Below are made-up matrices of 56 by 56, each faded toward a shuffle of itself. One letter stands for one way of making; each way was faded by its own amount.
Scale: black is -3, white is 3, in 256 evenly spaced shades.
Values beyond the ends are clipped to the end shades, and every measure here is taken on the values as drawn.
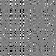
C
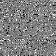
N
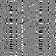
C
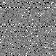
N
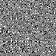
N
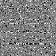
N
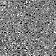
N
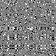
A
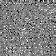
N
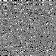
N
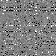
A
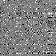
A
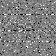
N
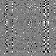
C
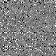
N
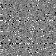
N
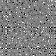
A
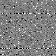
N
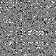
N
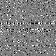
N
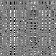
C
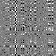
C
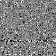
N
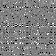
A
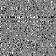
N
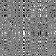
C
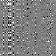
C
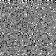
N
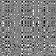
C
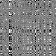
C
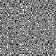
A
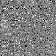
N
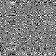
A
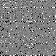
A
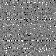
N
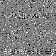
N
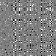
C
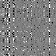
C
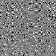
A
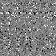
N
